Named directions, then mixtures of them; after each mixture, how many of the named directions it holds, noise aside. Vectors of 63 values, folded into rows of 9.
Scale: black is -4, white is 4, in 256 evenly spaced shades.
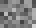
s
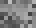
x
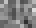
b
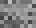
one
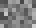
one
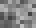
three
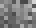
two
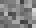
two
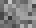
one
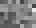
three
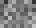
three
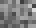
three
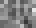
one
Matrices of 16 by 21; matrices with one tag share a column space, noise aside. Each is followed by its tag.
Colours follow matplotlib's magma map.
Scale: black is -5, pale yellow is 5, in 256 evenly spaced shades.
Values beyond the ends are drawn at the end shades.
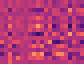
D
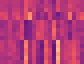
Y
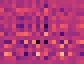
D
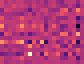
D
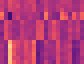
Y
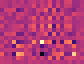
D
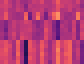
Y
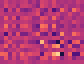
D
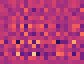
D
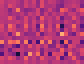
D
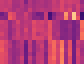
Y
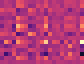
D
